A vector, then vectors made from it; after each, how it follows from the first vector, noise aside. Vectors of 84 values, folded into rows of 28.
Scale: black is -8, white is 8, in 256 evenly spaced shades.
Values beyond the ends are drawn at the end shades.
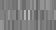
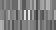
scaled up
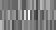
scaled up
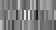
scaled up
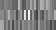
scaled up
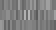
copied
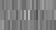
copied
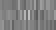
copied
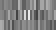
scaled up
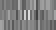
scaled up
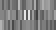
scaled up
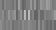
copied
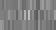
copied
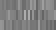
copied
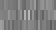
copied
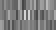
scaled up
